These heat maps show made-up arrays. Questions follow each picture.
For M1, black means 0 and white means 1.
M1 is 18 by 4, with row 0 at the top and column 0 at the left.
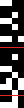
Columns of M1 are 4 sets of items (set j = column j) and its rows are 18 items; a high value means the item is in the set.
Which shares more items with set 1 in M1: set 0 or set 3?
set 0
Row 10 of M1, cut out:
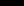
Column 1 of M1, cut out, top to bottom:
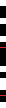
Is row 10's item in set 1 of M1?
no
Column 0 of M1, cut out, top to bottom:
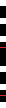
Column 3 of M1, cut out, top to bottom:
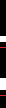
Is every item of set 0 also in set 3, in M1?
no
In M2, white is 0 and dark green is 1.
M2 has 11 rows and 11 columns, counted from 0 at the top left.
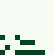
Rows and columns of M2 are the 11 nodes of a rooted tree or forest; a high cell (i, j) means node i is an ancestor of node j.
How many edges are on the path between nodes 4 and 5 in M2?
2
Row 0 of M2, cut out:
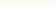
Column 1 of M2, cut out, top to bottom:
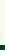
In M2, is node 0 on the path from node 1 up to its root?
no
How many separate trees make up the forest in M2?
3
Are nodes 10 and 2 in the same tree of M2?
no
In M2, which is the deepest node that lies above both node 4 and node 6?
8
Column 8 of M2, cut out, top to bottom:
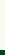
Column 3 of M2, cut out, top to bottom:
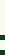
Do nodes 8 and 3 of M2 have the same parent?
no
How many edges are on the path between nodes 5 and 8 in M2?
1
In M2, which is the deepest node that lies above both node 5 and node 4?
8
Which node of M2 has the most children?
8
